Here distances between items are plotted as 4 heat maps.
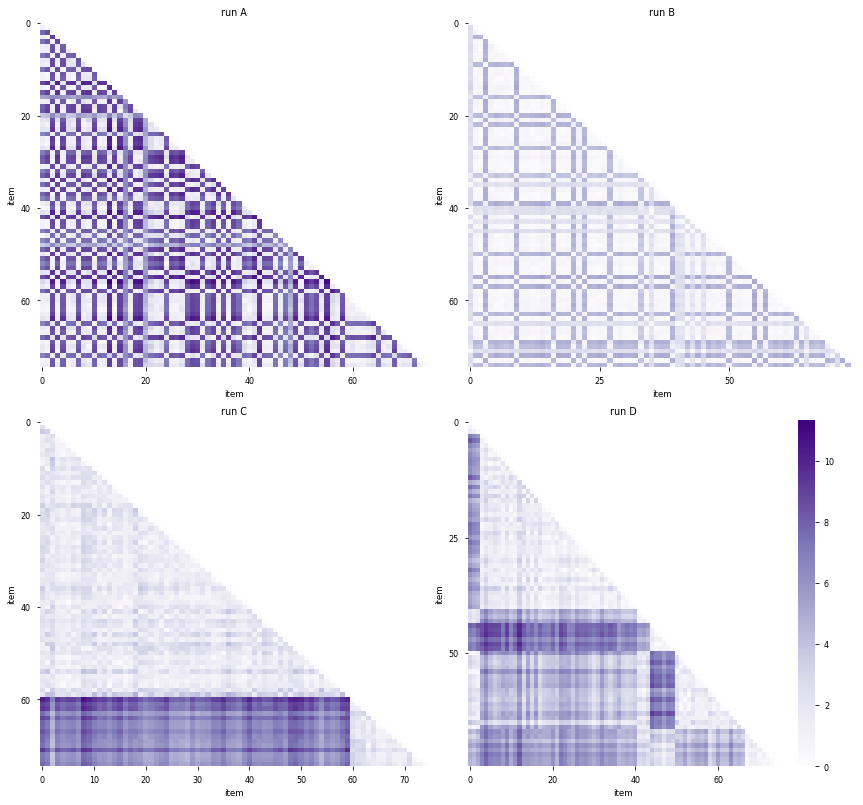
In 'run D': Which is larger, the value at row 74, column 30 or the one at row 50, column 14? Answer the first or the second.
the second
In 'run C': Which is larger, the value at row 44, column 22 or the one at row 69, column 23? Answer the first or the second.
the second
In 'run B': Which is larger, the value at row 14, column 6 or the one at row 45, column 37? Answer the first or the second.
the second
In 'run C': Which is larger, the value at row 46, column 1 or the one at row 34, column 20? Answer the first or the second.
the first
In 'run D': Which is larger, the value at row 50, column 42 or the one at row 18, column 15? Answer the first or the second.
the first
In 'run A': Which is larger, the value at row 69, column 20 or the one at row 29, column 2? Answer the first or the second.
the first
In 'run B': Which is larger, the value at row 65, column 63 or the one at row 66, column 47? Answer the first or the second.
the first
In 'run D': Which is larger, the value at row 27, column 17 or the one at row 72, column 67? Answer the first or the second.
the first
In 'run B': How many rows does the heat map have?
75
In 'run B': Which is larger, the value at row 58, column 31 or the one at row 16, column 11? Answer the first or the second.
the second
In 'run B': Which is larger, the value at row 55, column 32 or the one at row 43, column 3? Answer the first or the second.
the first
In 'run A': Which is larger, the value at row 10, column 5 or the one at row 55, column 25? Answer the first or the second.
the second
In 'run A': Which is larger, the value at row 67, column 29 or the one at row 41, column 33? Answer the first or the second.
the second
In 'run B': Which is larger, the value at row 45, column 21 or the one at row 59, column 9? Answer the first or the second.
the second
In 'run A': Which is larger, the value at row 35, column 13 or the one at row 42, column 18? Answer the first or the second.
the first
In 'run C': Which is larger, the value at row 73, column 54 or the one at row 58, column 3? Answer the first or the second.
the first
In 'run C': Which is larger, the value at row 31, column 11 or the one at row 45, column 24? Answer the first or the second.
the first
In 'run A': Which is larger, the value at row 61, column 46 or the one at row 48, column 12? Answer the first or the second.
the second
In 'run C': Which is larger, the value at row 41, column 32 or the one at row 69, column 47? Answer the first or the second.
the second
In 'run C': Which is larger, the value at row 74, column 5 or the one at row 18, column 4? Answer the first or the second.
the first
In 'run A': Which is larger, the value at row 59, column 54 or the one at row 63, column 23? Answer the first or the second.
the first
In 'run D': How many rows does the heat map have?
75
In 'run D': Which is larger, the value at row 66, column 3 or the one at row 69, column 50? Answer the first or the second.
the first
